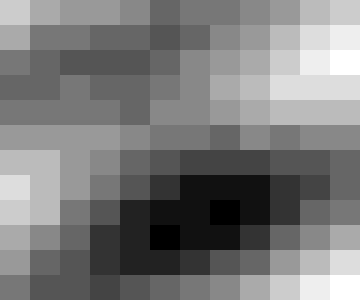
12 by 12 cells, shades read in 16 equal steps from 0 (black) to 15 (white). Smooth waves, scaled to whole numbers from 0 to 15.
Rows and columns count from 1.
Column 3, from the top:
9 7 5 7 7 9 9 9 7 6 5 5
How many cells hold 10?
8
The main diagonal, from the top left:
12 7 5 6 6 7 4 1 1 6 11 15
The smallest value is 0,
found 2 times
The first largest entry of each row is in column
1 12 12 10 10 1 1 1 1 1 12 12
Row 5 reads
7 7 7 7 6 8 8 9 10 11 11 11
